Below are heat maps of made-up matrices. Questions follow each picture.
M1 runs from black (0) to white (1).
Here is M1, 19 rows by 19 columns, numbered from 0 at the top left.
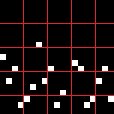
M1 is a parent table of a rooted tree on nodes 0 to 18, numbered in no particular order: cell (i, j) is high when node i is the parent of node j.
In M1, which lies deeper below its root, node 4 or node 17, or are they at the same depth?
node 4
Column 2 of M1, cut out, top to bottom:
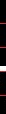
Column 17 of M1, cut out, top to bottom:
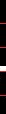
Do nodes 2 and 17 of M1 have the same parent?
yes
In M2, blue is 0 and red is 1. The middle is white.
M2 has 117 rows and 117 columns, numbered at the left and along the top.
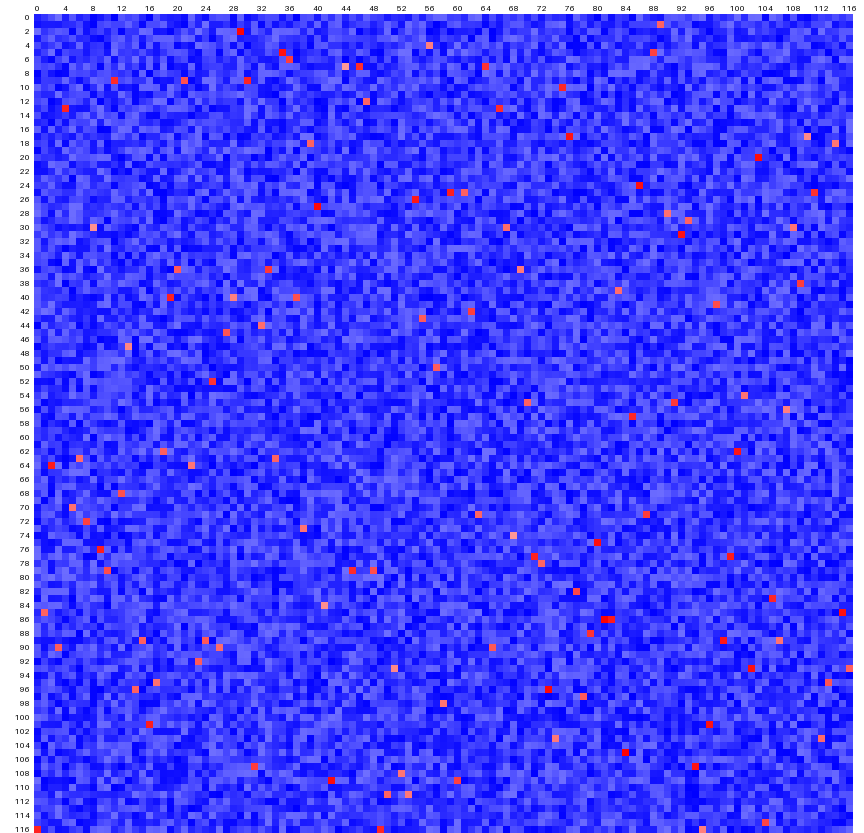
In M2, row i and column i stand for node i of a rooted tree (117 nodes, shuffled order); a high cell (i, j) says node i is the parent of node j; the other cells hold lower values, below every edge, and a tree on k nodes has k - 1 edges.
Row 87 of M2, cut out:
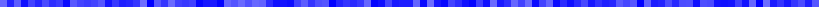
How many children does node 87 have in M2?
0
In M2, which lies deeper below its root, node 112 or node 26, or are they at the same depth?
node 112
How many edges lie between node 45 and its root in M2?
6
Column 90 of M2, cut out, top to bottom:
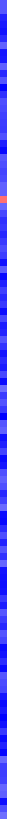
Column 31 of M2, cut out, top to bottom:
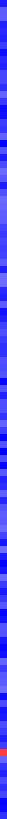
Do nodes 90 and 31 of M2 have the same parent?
no
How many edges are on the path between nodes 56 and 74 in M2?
6
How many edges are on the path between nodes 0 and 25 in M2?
9
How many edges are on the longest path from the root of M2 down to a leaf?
69
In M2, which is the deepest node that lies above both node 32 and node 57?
7
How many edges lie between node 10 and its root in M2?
6
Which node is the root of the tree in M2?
43
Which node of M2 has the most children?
89
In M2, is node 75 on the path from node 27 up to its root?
no
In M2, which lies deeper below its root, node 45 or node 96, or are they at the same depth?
node 96
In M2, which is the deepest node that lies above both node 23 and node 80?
79
